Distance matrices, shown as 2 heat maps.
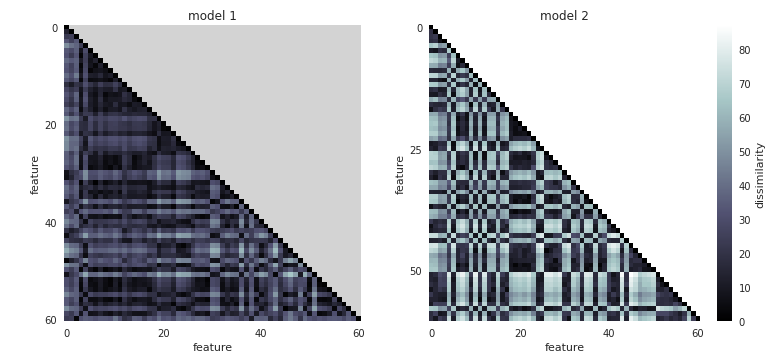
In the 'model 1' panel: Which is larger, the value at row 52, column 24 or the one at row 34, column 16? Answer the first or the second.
the first
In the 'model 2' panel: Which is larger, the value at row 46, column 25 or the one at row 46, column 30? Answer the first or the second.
the first
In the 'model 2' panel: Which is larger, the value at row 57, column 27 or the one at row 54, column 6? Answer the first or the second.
the first
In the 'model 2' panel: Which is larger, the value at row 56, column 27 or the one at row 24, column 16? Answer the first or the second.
the first
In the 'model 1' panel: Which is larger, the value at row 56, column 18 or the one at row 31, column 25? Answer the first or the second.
the second
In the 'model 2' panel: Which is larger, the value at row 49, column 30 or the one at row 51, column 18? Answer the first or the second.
the second
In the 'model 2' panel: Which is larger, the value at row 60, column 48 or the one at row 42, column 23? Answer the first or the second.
the first
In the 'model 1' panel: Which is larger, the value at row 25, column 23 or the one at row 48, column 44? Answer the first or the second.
the second
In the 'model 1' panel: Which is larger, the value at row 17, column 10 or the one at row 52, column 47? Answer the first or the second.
the second
